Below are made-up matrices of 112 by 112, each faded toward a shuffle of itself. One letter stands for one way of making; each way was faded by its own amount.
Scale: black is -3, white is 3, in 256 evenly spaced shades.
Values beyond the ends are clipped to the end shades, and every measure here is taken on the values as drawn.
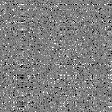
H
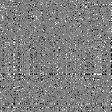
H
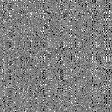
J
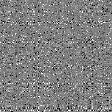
H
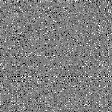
H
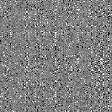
J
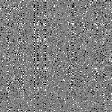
J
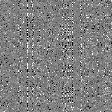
J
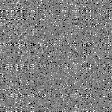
H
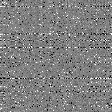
H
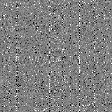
J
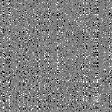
J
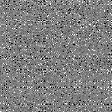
H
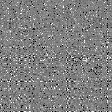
H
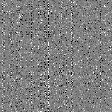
J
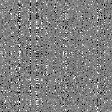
J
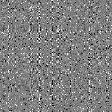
J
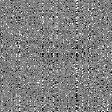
J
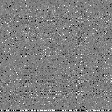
H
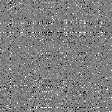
H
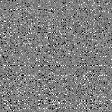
H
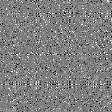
H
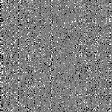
J
